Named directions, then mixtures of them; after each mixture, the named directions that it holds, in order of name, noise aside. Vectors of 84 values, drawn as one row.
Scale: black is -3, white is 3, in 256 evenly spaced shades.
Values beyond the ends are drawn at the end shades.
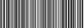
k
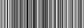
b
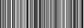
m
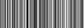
b, m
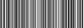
k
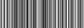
b, k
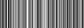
b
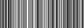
b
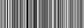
b, m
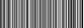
k, m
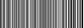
k, m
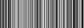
b, m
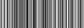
b, k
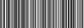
k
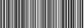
k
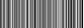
k, m
